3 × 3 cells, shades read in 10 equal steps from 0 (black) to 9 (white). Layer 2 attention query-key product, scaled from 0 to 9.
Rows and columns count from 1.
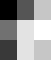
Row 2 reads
4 8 9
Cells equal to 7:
2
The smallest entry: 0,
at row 1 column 1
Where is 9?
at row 2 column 3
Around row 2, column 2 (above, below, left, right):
3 8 4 9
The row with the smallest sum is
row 1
